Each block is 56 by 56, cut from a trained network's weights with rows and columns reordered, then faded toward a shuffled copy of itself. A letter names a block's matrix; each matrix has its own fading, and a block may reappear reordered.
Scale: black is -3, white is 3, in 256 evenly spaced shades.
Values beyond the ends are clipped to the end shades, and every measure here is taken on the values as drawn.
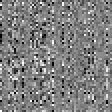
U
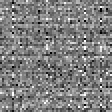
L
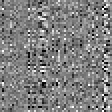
U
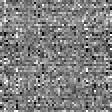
L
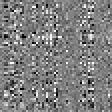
U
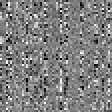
U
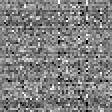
L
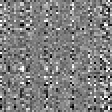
U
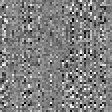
U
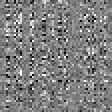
U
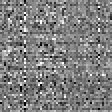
L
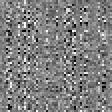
U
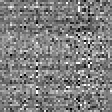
L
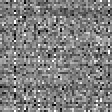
L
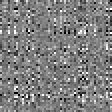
U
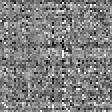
L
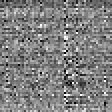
L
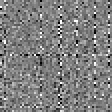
U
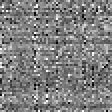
L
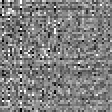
L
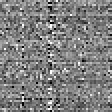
L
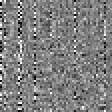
U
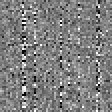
U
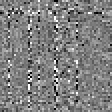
U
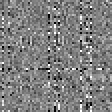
U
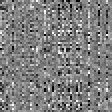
U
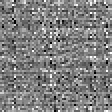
L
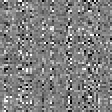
U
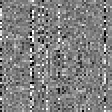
U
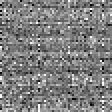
L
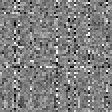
U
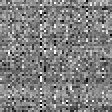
L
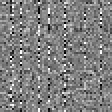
U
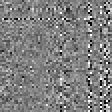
U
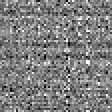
L
